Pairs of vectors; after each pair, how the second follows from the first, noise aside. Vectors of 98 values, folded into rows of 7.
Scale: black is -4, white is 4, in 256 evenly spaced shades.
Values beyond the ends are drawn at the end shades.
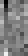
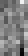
reversed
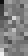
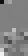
partly zeroed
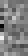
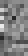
negated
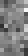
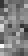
reversed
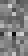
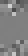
partly zeroed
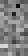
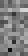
reversed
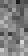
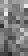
reversed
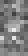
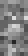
reversed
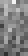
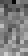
negated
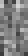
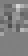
partly zeroed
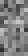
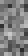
reversed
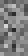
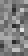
reversed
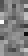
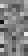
reversed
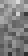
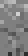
partly zeroed
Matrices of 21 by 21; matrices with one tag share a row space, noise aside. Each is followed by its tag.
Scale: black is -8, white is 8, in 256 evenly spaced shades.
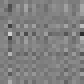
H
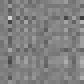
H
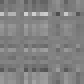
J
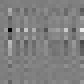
H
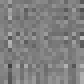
H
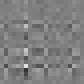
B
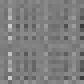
H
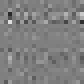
H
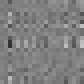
H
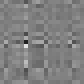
B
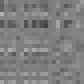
J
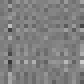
H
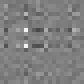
B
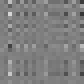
H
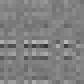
J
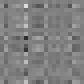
B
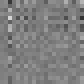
H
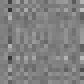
H
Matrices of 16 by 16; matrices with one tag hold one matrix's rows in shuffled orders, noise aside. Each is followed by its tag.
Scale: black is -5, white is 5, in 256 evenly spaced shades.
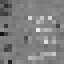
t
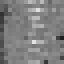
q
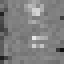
q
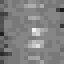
q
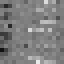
t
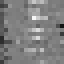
q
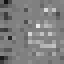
t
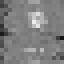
q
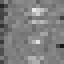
q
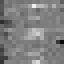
q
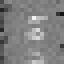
q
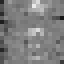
q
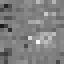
t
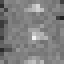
q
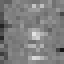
q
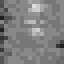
q
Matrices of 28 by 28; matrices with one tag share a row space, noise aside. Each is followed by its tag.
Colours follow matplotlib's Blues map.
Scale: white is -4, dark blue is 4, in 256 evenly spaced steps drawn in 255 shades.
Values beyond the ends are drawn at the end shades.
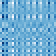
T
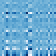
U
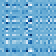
U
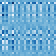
T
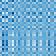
T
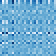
T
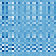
T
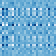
T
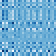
T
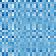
T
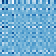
T
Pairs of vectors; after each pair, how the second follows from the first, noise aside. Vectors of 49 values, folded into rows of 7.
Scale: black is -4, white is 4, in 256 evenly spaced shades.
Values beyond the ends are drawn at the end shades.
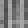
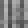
negated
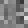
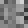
negated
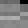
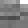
negated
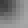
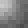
negated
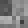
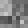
negated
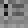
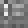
negated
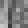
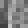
negated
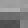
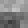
copied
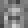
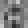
negated
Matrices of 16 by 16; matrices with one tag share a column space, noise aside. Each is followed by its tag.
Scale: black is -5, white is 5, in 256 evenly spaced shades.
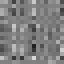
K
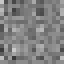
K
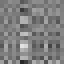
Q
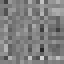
K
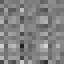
Q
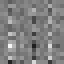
Q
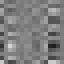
Q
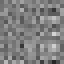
Q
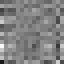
Q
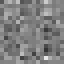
K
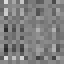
K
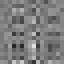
Q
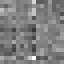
K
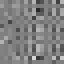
K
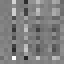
K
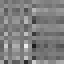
Q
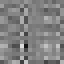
Q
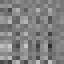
Q
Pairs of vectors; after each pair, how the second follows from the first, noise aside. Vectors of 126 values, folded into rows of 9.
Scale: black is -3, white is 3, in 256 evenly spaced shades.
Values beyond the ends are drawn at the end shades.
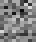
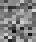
reversed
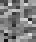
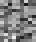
negated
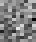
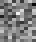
wrapped around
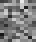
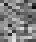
reversed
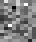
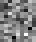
wrapped around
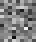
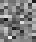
wrapped around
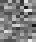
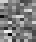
reversed
